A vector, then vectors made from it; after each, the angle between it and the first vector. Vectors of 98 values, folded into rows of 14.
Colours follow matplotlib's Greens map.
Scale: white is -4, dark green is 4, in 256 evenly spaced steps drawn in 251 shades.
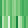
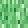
orthogonal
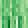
nearly opposite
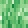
partly opposed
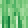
nearly opposite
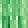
nearly opposite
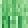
nearly opposite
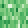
orthogonal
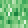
orthogonal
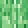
partly aligned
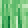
nearly opposite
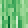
nearly opposite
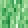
partly opposed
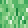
orthogonal
